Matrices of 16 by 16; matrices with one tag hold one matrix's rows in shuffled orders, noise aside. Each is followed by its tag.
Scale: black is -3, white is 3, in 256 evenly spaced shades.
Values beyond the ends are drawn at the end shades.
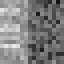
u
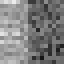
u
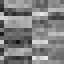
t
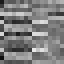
t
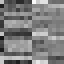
t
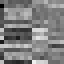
t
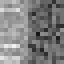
u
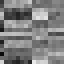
t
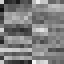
t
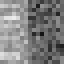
u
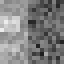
u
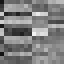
t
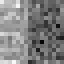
u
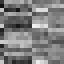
t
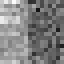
u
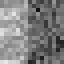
u
